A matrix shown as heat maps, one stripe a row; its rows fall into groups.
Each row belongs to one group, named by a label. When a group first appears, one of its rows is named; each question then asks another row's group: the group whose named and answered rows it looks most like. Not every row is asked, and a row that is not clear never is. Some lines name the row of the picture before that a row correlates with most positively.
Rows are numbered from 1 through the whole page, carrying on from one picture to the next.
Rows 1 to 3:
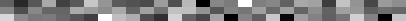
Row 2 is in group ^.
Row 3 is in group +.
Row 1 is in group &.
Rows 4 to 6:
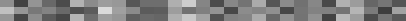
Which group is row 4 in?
^
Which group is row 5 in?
+
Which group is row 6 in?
^
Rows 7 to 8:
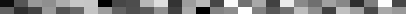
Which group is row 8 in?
&
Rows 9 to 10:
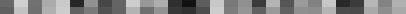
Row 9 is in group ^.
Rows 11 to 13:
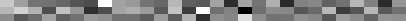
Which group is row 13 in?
&
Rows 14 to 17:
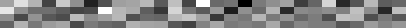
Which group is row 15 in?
+
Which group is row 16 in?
^
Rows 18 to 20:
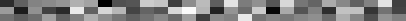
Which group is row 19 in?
^
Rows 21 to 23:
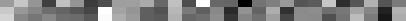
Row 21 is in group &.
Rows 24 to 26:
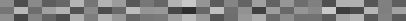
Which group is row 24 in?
^
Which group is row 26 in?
^
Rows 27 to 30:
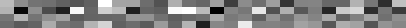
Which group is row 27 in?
+
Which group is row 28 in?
^
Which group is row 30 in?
&
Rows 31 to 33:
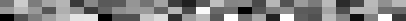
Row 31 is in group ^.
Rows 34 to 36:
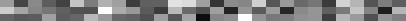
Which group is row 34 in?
^
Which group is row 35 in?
+
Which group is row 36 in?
&
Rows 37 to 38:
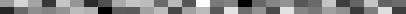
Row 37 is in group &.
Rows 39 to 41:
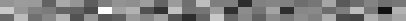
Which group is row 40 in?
+
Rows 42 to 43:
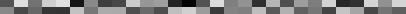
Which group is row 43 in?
^
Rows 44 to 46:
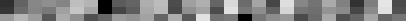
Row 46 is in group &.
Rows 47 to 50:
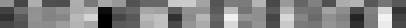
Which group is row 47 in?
^
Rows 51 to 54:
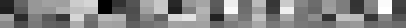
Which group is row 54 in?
^
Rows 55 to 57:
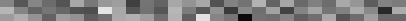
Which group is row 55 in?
^
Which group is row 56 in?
+
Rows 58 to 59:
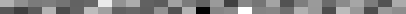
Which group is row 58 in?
+
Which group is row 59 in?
&
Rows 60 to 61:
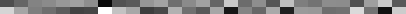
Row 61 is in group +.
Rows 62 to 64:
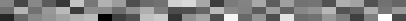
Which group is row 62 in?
^
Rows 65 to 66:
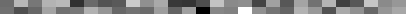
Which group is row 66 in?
&
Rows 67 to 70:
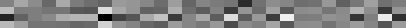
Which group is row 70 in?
+
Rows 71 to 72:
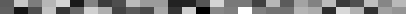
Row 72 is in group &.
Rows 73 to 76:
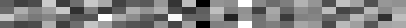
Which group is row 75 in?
+
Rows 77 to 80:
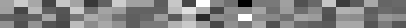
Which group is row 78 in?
^
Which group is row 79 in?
&
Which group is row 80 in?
^
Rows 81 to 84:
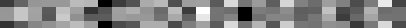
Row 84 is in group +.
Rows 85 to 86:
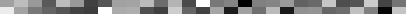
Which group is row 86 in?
+
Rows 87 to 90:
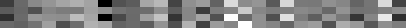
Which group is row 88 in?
&
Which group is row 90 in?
&
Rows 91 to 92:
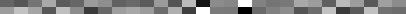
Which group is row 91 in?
&
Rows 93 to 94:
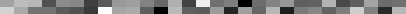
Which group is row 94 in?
+
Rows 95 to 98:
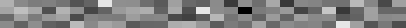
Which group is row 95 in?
+
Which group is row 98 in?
^
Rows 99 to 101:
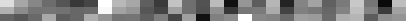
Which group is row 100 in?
+
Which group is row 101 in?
&
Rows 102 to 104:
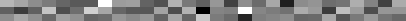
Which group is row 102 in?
+
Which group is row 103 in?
&
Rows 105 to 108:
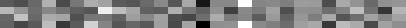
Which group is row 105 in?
&
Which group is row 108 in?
&
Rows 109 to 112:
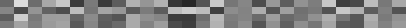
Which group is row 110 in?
^
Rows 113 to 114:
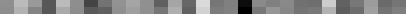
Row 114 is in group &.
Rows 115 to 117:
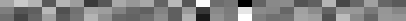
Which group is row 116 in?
&
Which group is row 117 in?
&
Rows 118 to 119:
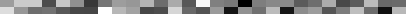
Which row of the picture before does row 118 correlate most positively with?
115
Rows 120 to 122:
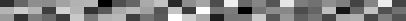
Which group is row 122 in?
^
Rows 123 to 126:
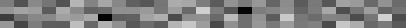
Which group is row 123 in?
^
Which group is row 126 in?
^
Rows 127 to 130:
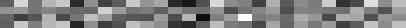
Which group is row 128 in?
+
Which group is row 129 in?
&
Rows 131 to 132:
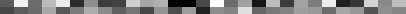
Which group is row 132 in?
&
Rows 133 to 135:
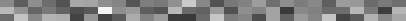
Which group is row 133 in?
^
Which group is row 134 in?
+
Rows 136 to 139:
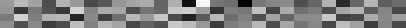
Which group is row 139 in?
^
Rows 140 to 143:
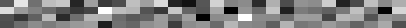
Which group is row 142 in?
&
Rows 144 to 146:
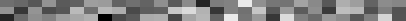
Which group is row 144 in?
&
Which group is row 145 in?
^
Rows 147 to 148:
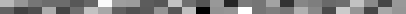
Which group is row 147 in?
+
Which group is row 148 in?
&
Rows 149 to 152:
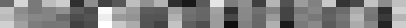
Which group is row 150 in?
+
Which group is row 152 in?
+
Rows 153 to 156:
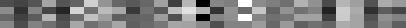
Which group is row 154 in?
^
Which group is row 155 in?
&
